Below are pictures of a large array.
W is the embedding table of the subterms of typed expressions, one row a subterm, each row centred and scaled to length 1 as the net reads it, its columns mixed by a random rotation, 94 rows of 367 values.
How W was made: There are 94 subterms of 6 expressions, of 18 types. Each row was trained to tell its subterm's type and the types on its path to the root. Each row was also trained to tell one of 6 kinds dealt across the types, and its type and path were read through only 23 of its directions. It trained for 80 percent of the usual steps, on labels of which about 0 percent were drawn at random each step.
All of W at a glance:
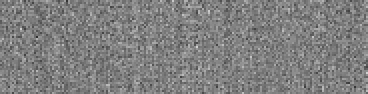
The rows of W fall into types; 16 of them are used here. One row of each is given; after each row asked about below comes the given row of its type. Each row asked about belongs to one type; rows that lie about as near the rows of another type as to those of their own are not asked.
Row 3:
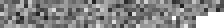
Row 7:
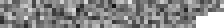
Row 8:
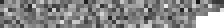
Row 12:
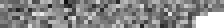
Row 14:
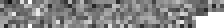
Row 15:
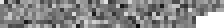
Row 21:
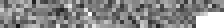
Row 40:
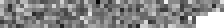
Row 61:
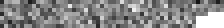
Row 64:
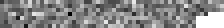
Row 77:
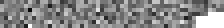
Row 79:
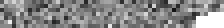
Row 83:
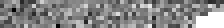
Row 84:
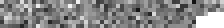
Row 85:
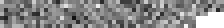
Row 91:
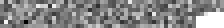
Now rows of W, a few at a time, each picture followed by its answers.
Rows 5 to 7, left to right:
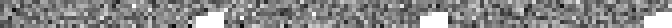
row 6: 21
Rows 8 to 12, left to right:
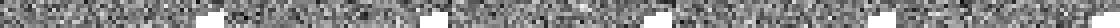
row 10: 61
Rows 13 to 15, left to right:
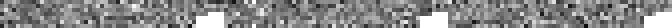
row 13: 61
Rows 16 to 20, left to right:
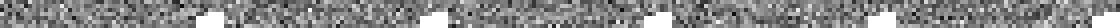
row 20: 8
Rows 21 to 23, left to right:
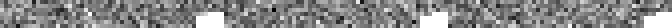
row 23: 3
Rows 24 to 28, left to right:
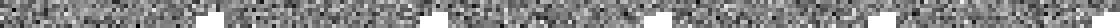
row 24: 84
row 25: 77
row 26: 7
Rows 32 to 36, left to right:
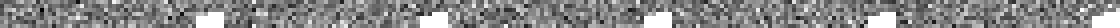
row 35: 61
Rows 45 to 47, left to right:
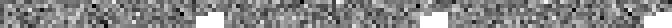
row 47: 64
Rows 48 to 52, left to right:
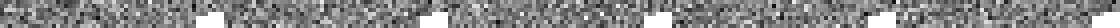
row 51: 79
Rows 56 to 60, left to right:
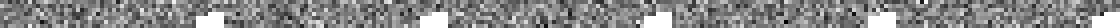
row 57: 7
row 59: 64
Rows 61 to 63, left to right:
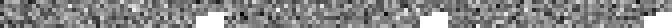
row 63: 3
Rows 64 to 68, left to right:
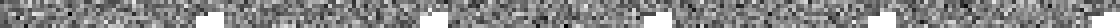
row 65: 64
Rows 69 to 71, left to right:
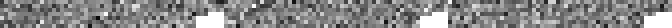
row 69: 79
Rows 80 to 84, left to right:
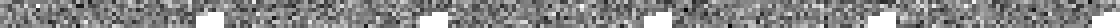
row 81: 12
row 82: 79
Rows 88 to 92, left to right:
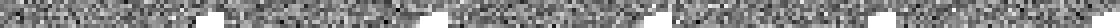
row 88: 84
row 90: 83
